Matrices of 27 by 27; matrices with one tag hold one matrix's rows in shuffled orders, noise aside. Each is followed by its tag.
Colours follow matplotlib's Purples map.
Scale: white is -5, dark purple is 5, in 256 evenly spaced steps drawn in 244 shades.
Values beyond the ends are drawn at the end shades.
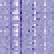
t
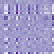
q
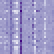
t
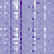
t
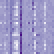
t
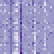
t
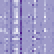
t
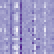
t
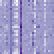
t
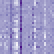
t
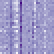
t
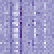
t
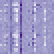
t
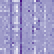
t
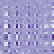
q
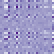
q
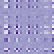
q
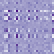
q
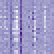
t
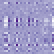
q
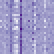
t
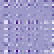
q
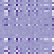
q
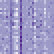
t
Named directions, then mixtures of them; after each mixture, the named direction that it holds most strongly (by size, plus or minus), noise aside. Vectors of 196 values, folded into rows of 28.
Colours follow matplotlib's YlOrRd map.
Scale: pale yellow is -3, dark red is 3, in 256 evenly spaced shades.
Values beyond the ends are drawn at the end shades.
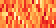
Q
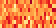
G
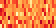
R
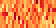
Q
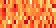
G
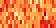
Q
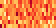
R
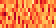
Q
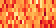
Q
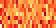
R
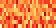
G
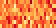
G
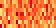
R
